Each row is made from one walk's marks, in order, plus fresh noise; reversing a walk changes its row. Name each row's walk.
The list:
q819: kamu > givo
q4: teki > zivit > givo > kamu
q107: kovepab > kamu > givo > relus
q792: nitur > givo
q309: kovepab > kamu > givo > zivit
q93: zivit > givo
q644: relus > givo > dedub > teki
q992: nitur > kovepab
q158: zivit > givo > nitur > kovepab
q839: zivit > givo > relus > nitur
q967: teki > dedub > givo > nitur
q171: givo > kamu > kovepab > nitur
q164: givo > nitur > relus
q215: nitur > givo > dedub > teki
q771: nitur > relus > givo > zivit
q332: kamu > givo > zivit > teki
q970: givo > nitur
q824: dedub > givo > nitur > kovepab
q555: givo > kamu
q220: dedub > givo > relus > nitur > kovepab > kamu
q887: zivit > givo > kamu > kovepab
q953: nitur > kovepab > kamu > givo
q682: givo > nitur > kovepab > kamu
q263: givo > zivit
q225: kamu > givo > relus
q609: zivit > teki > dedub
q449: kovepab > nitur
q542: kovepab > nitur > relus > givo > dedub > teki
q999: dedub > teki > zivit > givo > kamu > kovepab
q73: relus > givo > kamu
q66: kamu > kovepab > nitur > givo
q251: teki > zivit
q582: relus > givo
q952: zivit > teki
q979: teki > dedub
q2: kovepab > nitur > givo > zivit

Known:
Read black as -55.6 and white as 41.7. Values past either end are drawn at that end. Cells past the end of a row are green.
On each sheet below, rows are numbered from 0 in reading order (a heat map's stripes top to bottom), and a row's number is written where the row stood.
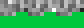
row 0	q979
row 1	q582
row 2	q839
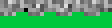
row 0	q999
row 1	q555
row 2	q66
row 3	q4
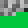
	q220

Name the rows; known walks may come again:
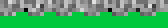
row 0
q999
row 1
q66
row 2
q644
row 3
q609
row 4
q839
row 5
q225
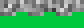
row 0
q164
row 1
q4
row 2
q107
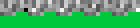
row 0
q887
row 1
q542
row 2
q2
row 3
q555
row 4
q582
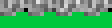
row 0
q93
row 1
q251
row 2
q771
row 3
q158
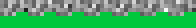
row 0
q220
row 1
q215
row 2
q819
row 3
q171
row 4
q682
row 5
q73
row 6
q979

